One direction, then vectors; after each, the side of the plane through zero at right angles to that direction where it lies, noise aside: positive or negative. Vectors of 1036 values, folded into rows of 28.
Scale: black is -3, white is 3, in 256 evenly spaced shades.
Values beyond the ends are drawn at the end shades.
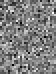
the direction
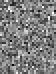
positive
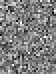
negative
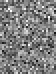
positive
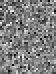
positive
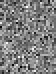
positive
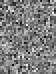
positive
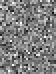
negative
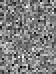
positive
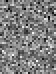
negative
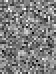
positive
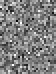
negative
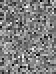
positive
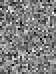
positive
